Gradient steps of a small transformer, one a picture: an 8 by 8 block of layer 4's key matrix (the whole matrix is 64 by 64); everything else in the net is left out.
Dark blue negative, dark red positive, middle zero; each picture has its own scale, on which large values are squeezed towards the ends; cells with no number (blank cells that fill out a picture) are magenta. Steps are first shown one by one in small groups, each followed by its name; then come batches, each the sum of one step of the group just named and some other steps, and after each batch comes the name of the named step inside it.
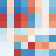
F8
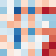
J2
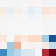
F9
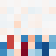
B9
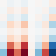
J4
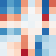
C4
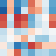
F8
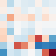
F9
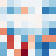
B9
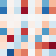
J4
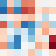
J2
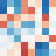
C4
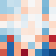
C4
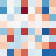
J4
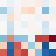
J4
